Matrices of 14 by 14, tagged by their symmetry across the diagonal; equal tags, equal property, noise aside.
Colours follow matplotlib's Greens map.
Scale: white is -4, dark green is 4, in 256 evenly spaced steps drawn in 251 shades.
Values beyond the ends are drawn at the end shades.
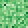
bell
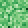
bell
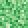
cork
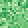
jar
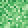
bell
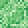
bell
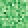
jar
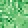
bell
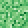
bell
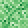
bell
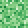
jar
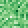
jar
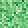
jar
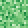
jar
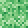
cork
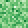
cork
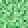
cork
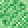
bell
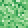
cork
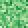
jar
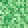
cork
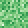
cork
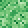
bell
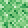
bell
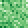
jar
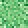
jar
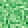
jar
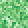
cork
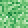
cork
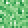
cork
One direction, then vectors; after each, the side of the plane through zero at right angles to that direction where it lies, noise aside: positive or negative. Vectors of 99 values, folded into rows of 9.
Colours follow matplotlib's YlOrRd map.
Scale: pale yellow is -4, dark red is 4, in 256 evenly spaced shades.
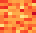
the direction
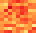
negative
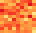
negative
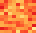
positive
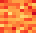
positive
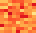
negative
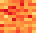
negative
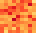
negative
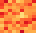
positive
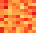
positive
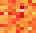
negative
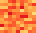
negative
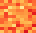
positive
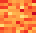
positive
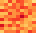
negative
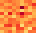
negative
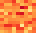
negative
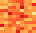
negative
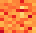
positive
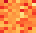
positive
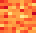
positive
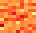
negative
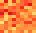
negative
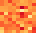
negative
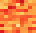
negative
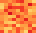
negative
